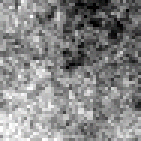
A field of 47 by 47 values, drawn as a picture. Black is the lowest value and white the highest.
The halves do not mirror each other. The texture is blotchy. No row or column stands out. The ninth with the lowest average is the top right. The field climbs toward the bottom left. There are no regular stripes. The bottom left is the ninth with the highest average.
